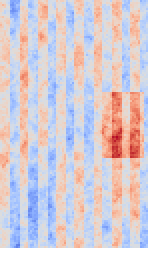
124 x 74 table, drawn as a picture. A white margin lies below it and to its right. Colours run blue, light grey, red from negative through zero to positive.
Average level on the scale: 50%. Odd patch: higher, in the middle right. Ninth with the lowest average: bottom left. Ninth with the highest average: middle right. Stripes: upright, repeating 8 times.
